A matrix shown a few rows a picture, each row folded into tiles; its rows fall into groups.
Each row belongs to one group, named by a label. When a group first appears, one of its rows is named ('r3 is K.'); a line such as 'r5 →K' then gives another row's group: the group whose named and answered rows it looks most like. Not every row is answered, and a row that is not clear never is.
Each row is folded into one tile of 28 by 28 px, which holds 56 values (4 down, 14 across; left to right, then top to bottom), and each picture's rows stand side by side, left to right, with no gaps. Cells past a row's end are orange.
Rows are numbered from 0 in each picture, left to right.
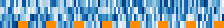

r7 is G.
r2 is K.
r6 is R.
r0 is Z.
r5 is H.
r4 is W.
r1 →Z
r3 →W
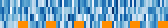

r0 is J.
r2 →R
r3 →H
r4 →R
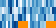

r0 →Z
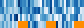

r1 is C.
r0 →H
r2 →H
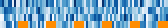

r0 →C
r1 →G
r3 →G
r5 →K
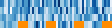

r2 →C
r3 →G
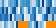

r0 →W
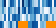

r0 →R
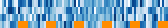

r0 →G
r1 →H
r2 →K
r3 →J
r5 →K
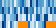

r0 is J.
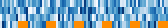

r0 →J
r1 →Z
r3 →C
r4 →C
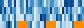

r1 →R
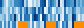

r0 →K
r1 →W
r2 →R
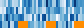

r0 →Z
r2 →H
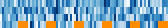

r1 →J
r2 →H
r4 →G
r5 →Z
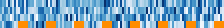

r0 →C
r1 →K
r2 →H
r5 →W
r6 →W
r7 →R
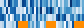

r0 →W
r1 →R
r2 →W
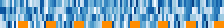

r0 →C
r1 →W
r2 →K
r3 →H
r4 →R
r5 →G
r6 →H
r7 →H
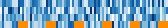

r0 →G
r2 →Z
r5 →R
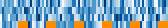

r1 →R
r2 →K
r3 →C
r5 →R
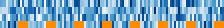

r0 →K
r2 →G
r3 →W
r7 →K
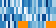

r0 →Z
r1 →H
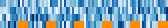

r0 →K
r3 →J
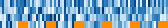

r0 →H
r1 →W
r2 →R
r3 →G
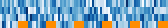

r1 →Z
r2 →J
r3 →Z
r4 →W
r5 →W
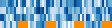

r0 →W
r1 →G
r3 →K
